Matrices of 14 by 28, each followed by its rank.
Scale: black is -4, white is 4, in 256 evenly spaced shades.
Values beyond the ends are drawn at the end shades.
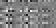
two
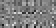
three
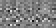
three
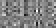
three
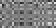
two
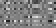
two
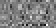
three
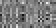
three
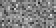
full rank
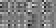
two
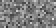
full rank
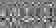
three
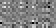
three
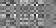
two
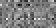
three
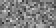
full rank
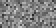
full rank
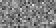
full rank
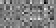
three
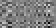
two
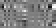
two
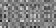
two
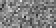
full rank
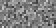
full rank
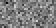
full rank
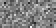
full rank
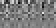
two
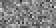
full rank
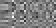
two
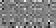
three
